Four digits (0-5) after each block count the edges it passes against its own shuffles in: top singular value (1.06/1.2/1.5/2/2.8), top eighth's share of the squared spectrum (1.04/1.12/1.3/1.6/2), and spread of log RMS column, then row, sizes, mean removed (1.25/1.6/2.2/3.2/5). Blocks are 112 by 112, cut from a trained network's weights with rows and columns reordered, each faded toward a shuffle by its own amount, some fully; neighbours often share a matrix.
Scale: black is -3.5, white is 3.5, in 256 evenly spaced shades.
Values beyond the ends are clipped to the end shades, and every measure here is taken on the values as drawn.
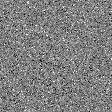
0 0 0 0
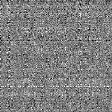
3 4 3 2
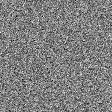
0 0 0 0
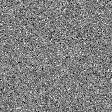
0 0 0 0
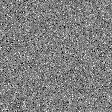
0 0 0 0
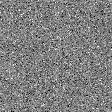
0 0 0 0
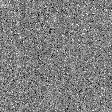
1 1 0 0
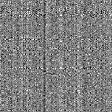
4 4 2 3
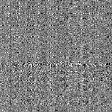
3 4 2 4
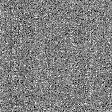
2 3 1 2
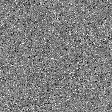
1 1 0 0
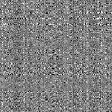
4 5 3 4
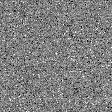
1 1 0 0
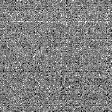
3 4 3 2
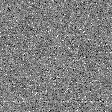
1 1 0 0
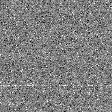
2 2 1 1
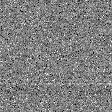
1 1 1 0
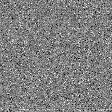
2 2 1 1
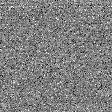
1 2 0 0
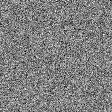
1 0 0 0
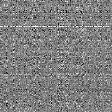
4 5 4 3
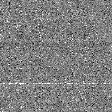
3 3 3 1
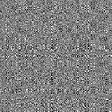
4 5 3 3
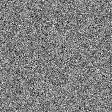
1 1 0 0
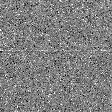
1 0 0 0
